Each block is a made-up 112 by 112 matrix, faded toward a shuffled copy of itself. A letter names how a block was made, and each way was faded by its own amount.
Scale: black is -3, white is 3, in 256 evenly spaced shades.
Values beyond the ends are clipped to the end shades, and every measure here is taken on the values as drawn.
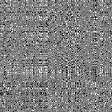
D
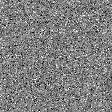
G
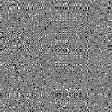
D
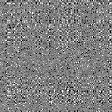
D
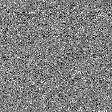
G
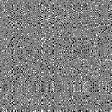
D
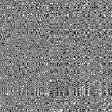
D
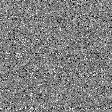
G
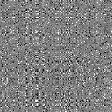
D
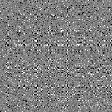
D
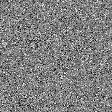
G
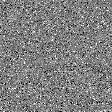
G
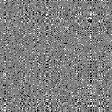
D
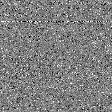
G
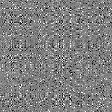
D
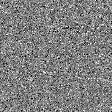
G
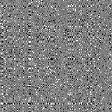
D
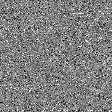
G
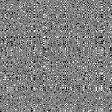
D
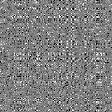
D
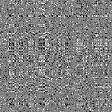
D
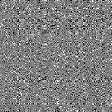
D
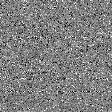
G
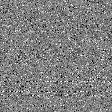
G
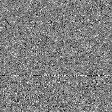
G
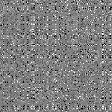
D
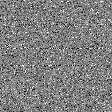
G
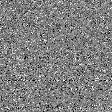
G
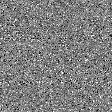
G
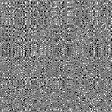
D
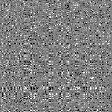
D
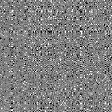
D
